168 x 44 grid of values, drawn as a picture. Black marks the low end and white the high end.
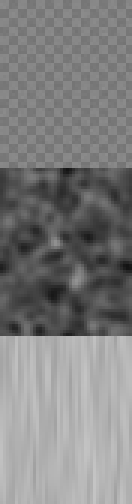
The table splits into 3 rows of 1 panel. Panel 1,1: middling, checkered, faint in contrast. Panel 2,1: low, blotchy. Panel 3,1: high, streaked downward, faint in contrast.
